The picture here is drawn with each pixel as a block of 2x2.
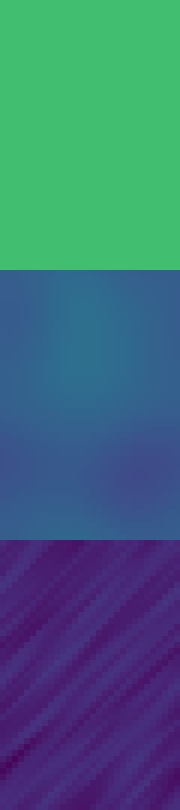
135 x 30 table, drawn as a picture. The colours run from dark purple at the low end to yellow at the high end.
It is made of 3 by 1 panels. Panel 1,1: high, flat. Panel 2,1: low, smooth, faint in contrast. Panel 3,1: very low, slanting up to the right, faint in contrast.
